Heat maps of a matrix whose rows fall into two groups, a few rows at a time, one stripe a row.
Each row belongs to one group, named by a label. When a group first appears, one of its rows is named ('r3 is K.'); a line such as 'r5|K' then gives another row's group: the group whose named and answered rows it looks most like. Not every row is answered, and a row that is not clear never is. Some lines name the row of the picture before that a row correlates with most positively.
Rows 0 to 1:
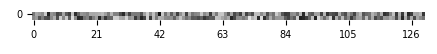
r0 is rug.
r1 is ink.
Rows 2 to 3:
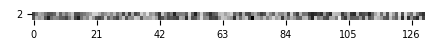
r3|rug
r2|rug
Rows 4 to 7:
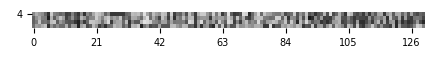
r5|rug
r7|ink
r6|rug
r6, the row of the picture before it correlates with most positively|2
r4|rug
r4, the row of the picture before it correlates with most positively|3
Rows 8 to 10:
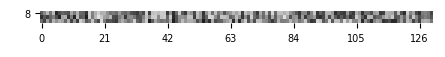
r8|rug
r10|ink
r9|rug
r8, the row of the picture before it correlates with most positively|5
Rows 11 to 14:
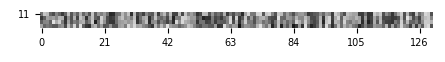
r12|ink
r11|ink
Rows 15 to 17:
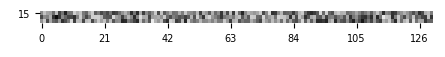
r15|ink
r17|rug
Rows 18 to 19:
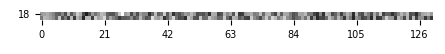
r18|ink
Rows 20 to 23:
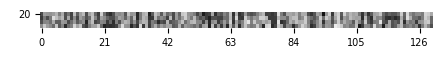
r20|ink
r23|ink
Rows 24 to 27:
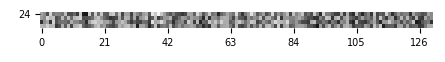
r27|ink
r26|rug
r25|ink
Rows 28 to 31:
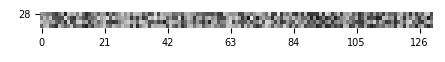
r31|rug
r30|ink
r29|rug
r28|ink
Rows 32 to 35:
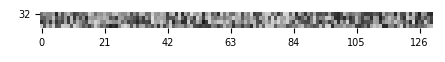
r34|rug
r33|rug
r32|rug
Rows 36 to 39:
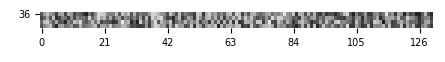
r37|rug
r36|rug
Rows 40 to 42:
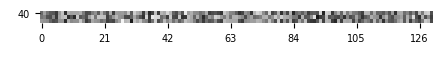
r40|ink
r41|rug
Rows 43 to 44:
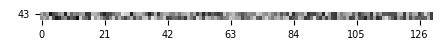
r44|rug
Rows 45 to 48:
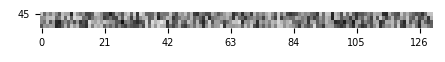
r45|ink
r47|rug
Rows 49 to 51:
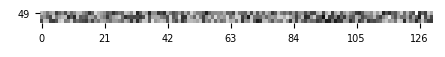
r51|rug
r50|rug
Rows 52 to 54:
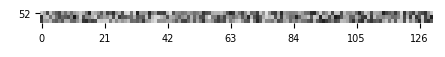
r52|ink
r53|rug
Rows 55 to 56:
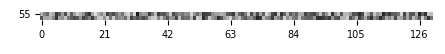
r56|rug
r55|ink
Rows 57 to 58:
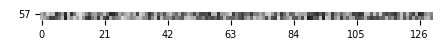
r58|ink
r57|ink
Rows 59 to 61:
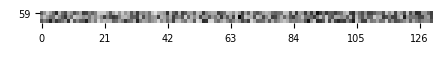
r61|rug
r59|rug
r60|ink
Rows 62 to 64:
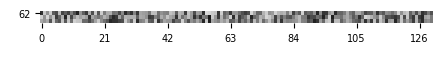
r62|rug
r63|ink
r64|ink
